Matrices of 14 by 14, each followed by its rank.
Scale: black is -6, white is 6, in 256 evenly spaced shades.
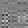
two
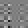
one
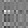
one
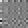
two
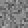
full rank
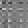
two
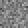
full rank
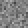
full rank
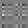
one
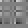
one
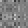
two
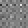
two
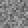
full rank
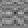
two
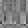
two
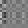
one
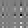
one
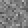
full rank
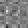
two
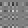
one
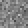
full rank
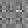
two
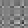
one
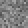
full rank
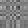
one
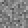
full rank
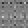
two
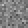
full rank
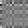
one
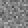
full rank
